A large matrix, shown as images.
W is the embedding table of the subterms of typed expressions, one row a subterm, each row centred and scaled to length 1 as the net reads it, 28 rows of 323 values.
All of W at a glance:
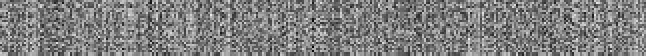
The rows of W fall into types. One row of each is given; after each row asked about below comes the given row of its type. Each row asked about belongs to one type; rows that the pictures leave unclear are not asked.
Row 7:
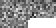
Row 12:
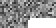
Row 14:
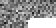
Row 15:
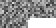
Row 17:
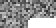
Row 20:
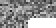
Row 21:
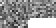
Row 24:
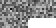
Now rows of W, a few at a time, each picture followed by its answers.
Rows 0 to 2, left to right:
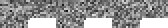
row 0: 20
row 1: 12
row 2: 14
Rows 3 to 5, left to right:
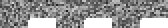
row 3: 12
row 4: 20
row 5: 20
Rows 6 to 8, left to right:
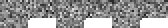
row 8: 7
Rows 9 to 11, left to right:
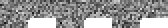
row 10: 17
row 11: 14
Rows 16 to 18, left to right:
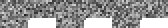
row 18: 14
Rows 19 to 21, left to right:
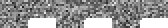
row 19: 24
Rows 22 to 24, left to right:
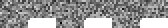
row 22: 14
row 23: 17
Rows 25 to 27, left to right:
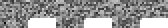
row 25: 17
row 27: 20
